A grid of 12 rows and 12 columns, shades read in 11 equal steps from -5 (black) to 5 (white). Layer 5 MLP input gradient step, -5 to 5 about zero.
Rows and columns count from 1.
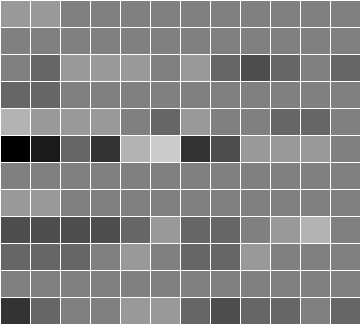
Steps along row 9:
same same same up up down same up up up down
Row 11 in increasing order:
0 0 0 0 0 0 0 0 0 0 0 0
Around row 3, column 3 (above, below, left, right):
0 0 -1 1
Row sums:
2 0 -2 -2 3 -10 0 2 -7 -3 0 -8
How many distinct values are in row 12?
5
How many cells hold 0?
84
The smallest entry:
-5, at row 6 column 1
